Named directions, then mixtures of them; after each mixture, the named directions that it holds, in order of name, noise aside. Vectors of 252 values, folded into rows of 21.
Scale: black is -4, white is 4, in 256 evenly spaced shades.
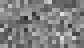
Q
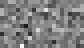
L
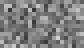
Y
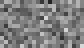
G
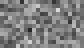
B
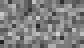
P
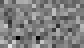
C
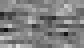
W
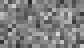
G, P, Q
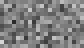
C, P, Y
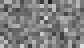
G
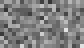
G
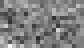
C, W, Y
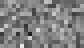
L, Q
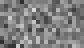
B, C, Y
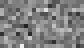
L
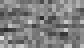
G, W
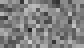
B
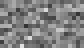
L, P, W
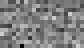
B, L, W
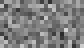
G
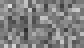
Q, Y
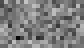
B, C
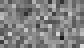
G, P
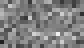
P, Q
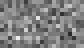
C, P, Q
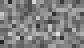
P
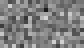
L, Q, Y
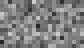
P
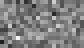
B, C, P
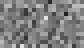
G, Y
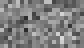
Q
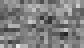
B, G, W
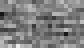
P, W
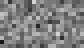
P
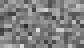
L, W, Y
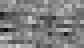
W
